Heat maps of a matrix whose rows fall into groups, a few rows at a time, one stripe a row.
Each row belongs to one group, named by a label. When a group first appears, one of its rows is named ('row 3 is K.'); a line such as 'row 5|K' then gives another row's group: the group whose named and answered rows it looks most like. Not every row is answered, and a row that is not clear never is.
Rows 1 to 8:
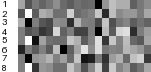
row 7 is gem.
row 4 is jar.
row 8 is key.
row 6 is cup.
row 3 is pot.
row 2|key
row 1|jar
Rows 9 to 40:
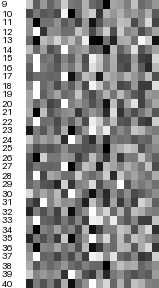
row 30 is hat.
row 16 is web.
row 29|cup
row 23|cup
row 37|web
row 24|hat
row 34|gem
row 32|cup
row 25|jar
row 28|key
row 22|web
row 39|hat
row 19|key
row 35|cup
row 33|web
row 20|jar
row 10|cup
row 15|web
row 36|gem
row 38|jar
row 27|cup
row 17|cup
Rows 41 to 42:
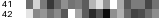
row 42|hat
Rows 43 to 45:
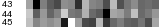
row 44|jar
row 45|hat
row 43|pot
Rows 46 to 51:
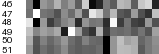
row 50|jar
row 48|pot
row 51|jar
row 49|hat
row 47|web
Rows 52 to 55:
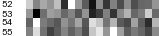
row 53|gem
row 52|hat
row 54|web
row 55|web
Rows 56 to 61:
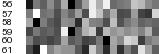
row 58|pot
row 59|cup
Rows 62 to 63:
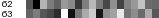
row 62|pot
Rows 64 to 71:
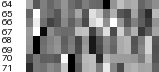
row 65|web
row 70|cup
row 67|key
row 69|gem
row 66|web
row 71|cup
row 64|jar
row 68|gem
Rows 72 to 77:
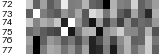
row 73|web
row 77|gem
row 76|gem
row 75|cup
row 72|jar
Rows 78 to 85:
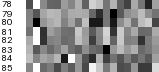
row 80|gem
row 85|web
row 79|gem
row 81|key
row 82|key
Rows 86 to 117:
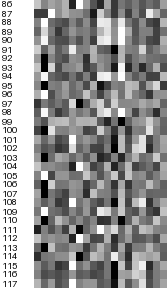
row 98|web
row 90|web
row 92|pot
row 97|cup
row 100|pot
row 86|hat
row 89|web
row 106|pot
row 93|pot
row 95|gem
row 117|jar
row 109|web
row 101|jar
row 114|cup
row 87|pot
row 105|key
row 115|jar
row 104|hat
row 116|jar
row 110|gem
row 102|jar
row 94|web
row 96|key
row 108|jar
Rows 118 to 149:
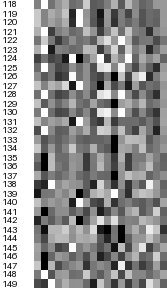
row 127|hat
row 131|hat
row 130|web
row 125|web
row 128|web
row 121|key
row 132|web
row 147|pot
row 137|jar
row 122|web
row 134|jar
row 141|gem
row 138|pot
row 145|jar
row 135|pot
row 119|hat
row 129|jar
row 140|hat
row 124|cup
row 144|gem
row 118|key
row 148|key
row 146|gem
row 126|jar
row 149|pot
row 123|key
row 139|cup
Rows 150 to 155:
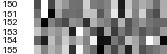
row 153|hat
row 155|hat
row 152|pot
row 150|key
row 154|gem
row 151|key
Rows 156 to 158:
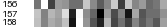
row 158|hat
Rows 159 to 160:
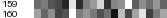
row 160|jar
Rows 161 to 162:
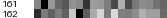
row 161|pot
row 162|cup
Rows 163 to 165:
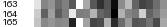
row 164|jar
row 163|hat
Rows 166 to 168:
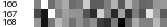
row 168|gem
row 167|pot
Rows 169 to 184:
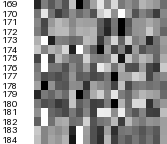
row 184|hat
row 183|hat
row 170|web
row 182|key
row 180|jar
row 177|jar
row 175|key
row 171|gem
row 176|web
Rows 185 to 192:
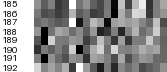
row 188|gem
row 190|cup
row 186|jar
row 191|pot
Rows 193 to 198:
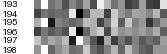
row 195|key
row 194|cup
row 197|hat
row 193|web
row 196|cup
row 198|key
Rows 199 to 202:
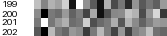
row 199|hat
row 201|key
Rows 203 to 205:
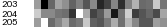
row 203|gem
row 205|key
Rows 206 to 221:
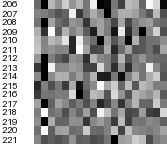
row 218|web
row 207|cup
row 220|key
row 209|pot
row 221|jar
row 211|hat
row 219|pot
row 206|gem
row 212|pot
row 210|hat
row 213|pot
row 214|gem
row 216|cup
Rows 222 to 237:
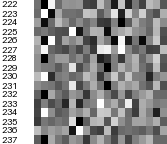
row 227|web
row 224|gem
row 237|pot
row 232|pot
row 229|cup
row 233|cup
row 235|cup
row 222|pot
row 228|gem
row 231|cup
